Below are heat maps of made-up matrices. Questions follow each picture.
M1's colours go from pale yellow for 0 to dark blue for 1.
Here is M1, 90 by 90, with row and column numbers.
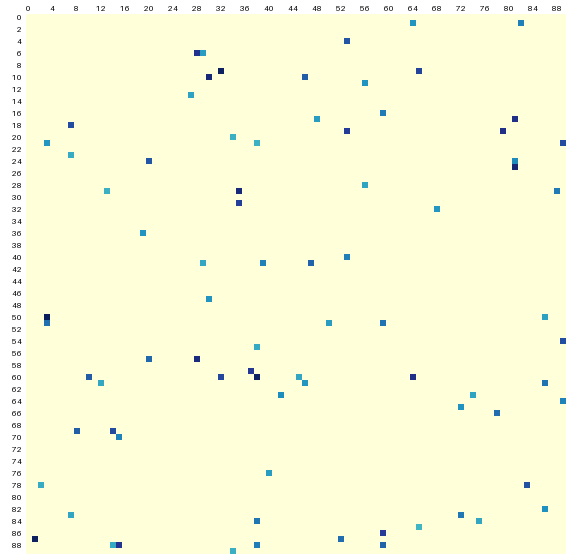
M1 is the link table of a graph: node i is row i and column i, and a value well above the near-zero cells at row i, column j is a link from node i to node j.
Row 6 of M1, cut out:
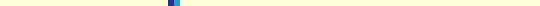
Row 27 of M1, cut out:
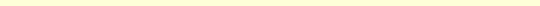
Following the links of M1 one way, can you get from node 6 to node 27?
yes
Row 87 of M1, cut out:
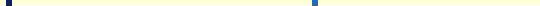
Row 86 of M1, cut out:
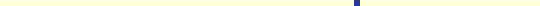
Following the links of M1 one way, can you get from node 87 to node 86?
yes
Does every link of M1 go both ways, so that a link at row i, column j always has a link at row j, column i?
no
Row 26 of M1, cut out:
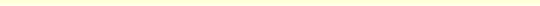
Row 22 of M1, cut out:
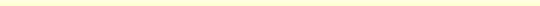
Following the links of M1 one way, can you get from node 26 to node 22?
no
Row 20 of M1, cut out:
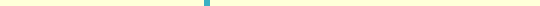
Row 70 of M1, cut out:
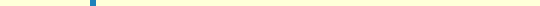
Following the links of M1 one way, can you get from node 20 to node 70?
no
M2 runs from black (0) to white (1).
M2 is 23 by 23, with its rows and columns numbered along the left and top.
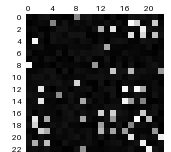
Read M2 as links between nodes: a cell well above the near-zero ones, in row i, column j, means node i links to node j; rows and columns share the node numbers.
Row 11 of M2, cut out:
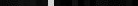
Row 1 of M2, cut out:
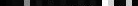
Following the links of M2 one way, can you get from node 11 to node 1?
no
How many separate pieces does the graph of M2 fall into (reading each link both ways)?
7
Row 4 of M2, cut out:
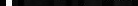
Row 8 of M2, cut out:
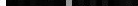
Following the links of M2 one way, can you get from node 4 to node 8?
no
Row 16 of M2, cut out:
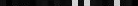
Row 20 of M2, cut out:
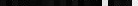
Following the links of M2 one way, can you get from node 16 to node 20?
yes
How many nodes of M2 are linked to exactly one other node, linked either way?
5
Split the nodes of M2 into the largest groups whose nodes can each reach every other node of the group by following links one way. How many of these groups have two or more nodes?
3
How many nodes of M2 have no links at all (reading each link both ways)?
4
